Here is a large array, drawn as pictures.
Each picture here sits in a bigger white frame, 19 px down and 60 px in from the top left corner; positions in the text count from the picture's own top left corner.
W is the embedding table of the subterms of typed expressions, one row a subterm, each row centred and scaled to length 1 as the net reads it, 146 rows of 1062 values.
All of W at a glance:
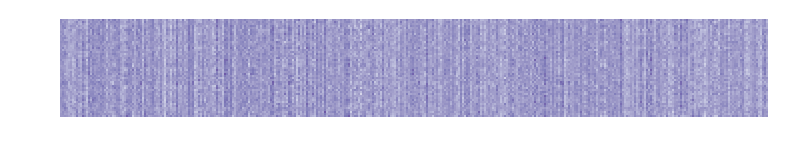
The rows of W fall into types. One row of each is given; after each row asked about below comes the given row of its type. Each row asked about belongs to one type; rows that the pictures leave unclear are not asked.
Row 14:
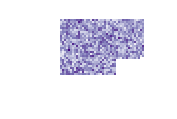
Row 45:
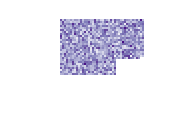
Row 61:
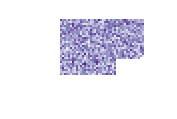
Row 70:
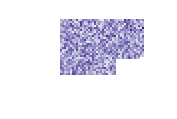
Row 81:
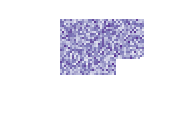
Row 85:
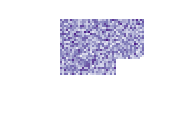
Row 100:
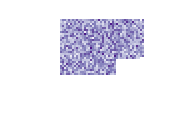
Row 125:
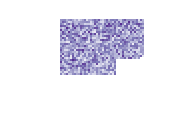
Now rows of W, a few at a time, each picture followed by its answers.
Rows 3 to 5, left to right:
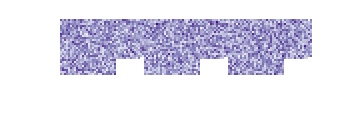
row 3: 61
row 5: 100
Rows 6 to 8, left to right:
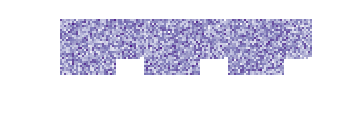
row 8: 85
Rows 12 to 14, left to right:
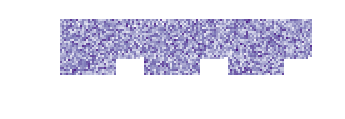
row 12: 85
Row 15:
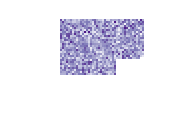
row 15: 45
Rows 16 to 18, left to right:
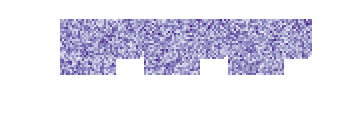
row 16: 14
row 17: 125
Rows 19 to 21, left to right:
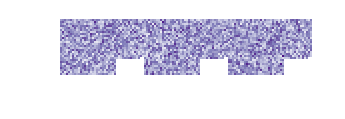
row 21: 14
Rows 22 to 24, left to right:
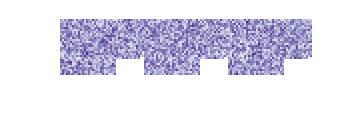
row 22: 14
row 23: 81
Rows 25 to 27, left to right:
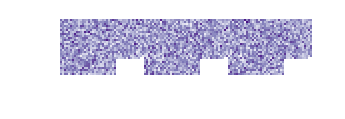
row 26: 100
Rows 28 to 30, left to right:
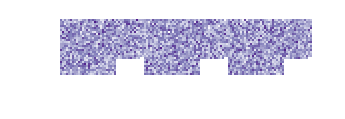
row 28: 81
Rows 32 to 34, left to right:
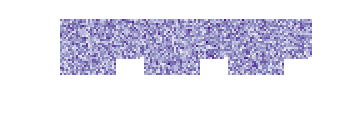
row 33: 45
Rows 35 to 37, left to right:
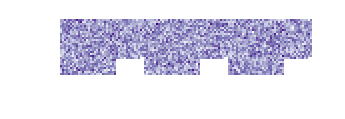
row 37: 14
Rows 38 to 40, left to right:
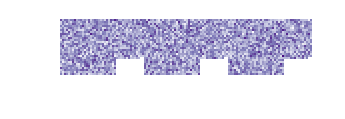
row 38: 85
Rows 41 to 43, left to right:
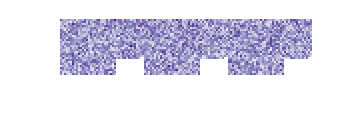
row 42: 81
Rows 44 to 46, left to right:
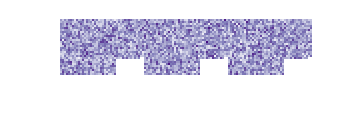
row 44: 14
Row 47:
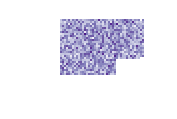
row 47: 100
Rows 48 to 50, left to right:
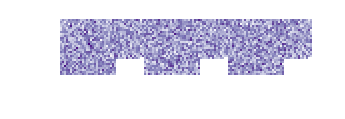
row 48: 100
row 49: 85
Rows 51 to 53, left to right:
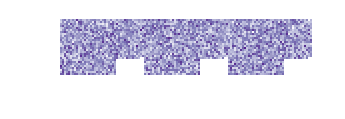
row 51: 100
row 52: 61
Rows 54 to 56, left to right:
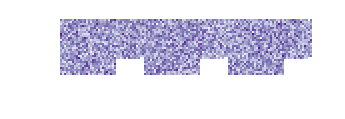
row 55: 85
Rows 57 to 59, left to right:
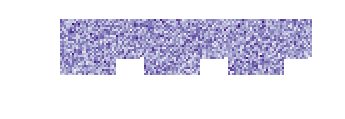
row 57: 81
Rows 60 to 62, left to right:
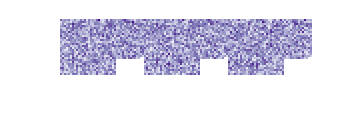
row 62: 81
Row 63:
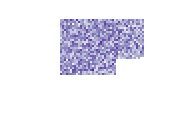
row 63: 85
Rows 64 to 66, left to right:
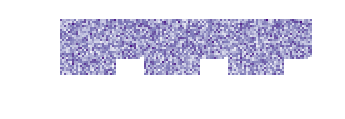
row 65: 81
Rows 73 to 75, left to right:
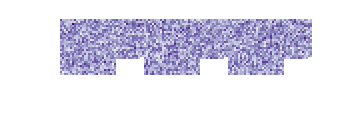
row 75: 81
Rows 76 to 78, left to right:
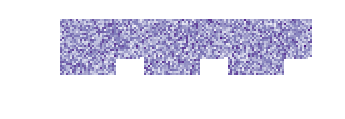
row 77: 100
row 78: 100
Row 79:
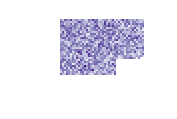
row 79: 81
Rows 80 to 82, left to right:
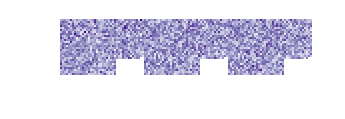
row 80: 125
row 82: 81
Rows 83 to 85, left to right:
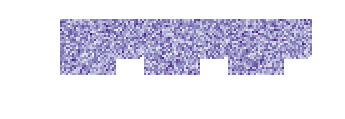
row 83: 125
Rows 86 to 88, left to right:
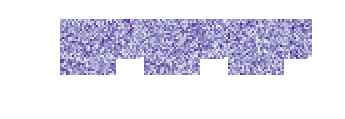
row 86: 100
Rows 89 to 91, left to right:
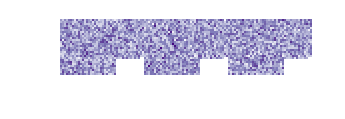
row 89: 14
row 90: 100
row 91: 85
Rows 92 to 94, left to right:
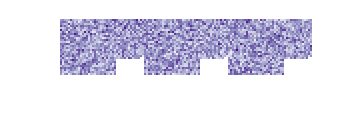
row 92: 125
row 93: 85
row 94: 14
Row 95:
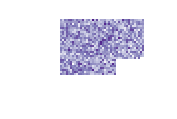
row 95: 14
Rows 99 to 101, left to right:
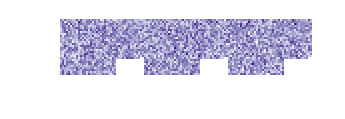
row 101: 61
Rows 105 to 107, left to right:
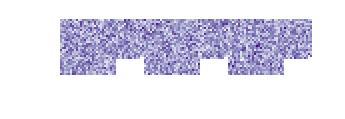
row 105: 70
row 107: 45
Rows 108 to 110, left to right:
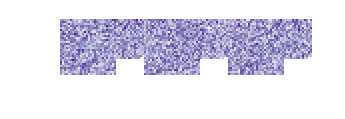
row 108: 125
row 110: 70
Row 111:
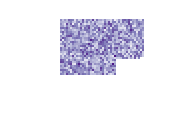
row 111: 14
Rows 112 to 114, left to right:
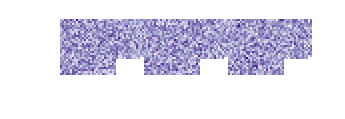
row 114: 70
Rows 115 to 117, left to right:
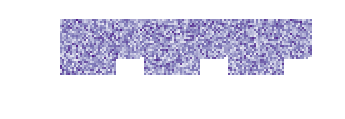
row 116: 125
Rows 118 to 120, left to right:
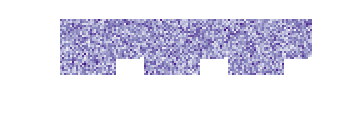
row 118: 61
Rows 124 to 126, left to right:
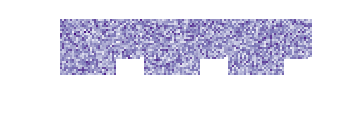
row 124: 45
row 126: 81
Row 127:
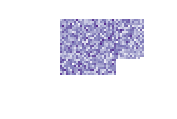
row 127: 100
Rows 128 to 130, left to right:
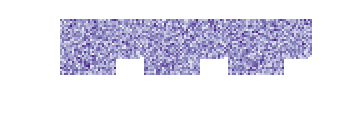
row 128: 85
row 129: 70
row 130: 85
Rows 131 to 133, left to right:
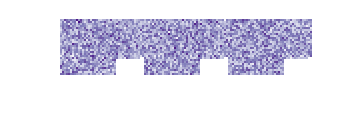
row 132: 100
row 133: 85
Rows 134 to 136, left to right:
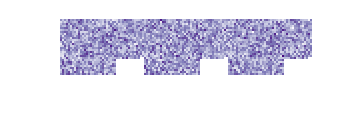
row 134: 14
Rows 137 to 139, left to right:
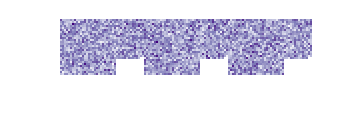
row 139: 14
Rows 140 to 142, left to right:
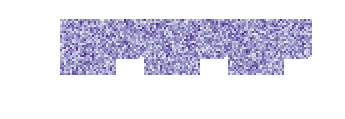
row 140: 70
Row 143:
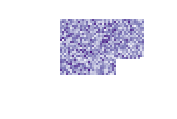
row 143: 125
